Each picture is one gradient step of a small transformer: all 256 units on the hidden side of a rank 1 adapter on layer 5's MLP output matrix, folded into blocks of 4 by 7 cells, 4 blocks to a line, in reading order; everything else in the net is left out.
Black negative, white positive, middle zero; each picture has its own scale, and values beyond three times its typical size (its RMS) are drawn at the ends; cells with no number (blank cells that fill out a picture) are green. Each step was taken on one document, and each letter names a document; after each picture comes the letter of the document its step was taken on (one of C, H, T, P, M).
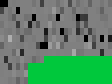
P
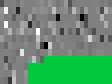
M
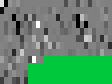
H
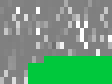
H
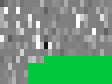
P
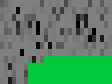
M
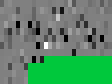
M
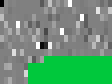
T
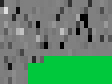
M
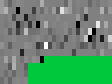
M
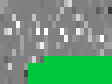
T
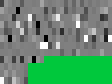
P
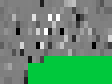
T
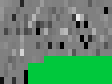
H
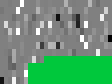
H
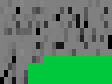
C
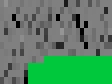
H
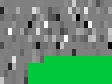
C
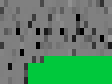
T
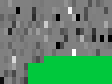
C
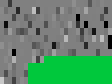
C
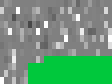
C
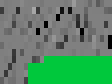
C
